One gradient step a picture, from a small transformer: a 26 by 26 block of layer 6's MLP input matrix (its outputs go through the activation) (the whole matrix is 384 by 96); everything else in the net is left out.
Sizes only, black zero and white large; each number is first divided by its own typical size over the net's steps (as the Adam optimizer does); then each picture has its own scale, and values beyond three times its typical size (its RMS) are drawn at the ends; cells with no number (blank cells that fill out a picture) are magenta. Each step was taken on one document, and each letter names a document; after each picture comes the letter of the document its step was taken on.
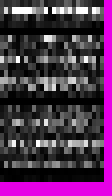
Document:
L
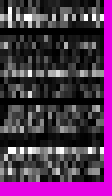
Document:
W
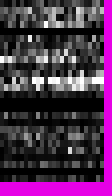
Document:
L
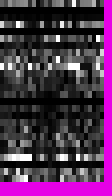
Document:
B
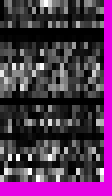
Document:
W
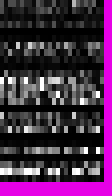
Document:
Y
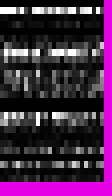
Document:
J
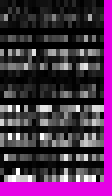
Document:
B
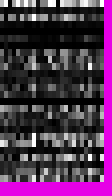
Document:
B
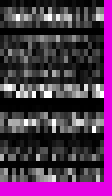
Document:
W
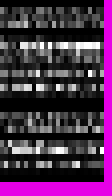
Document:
J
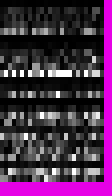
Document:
W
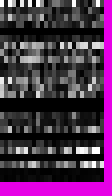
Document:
J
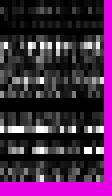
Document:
Y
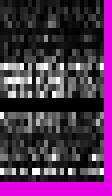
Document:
W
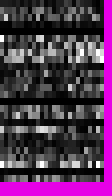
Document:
L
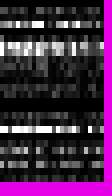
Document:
J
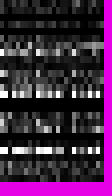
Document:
Y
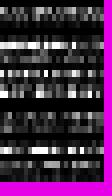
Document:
J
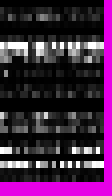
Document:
J
